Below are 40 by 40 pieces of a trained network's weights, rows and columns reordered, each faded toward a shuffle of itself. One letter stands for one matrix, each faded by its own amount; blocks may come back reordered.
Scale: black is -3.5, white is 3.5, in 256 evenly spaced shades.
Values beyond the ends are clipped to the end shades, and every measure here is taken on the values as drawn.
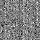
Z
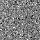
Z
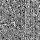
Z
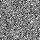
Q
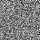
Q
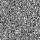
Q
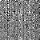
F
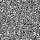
Q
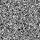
Q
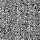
Z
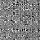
F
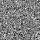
Q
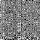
F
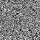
Q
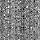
F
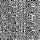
F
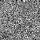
Q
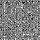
F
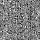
Z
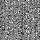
Z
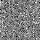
Z
